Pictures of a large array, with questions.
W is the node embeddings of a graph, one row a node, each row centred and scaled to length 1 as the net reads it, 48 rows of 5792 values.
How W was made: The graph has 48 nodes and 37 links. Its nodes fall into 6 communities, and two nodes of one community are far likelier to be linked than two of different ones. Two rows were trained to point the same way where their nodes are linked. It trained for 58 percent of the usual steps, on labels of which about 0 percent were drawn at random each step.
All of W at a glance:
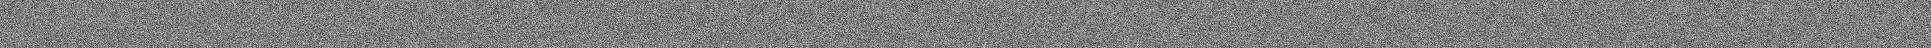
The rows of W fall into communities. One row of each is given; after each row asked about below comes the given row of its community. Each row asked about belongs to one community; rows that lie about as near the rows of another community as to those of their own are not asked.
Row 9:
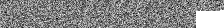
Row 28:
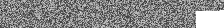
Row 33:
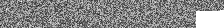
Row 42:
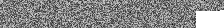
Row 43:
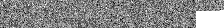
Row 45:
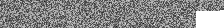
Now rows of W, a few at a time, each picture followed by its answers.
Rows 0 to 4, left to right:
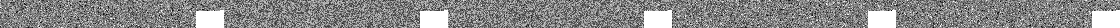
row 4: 45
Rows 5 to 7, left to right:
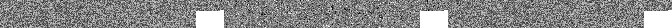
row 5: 9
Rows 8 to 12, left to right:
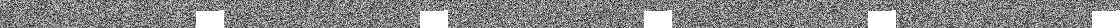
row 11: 9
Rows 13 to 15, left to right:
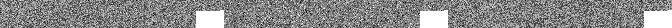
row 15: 43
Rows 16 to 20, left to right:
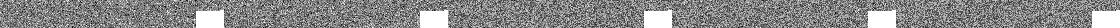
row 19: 33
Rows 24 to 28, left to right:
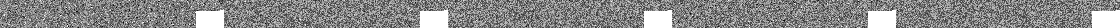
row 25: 33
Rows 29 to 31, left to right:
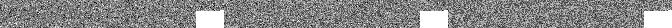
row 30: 42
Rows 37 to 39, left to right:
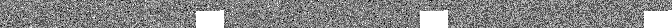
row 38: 28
